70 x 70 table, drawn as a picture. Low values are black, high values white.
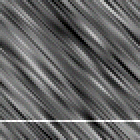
The grain runs diagonally down to the right. No overall slope runs across the table. Row 61 stands out from the rest. The top middle is the ninth with the lowest average.
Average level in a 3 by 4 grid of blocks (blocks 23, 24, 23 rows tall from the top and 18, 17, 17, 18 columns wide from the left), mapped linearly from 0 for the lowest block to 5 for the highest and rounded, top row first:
4034 / 5422 / 5335
